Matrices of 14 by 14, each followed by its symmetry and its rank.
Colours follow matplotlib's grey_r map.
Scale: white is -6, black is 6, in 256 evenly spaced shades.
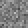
neither, full rank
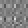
neither, rank two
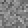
neither, full rank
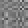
neither, rank two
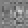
neither, rank two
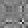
symmetric, rank two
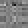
neither, rank two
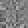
neither, rank three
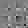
symmetric, rank two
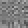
neither, rank three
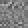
neither, rank three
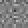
neither, rank three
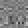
neither, rank three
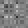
symmetric, rank two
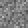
neither, full rank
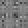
symmetric, rank two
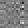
neither, rank two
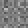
neither, rank two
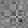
symmetric, rank two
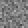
neither, full rank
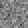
neither, full rank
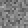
neither, full rank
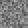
neither, full rank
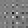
symmetric, rank two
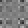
symmetric, rank two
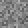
neither, full rank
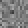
neither, rank three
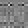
neither, rank two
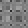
symmetric, rank two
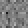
neither, rank three
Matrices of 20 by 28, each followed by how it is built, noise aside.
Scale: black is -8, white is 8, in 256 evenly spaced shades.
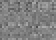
low rank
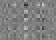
low rank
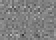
low rank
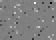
sparse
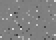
sparse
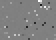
sparse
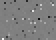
sparse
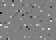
sparse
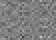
low rank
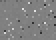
sparse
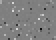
sparse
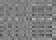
low rank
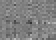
low rank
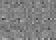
low rank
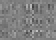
low rank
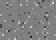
sparse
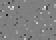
sparse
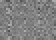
low rank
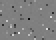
sparse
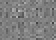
low rank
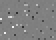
sparse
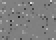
sparse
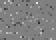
sparse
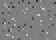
sparse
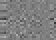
low rank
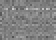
low rank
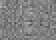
low rank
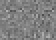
low rank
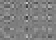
low rank
